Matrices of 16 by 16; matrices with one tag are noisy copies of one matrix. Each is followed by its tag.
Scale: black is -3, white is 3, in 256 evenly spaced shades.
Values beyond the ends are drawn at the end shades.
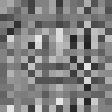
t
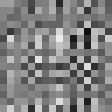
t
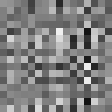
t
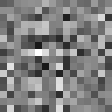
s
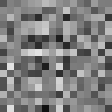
s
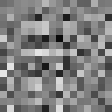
s
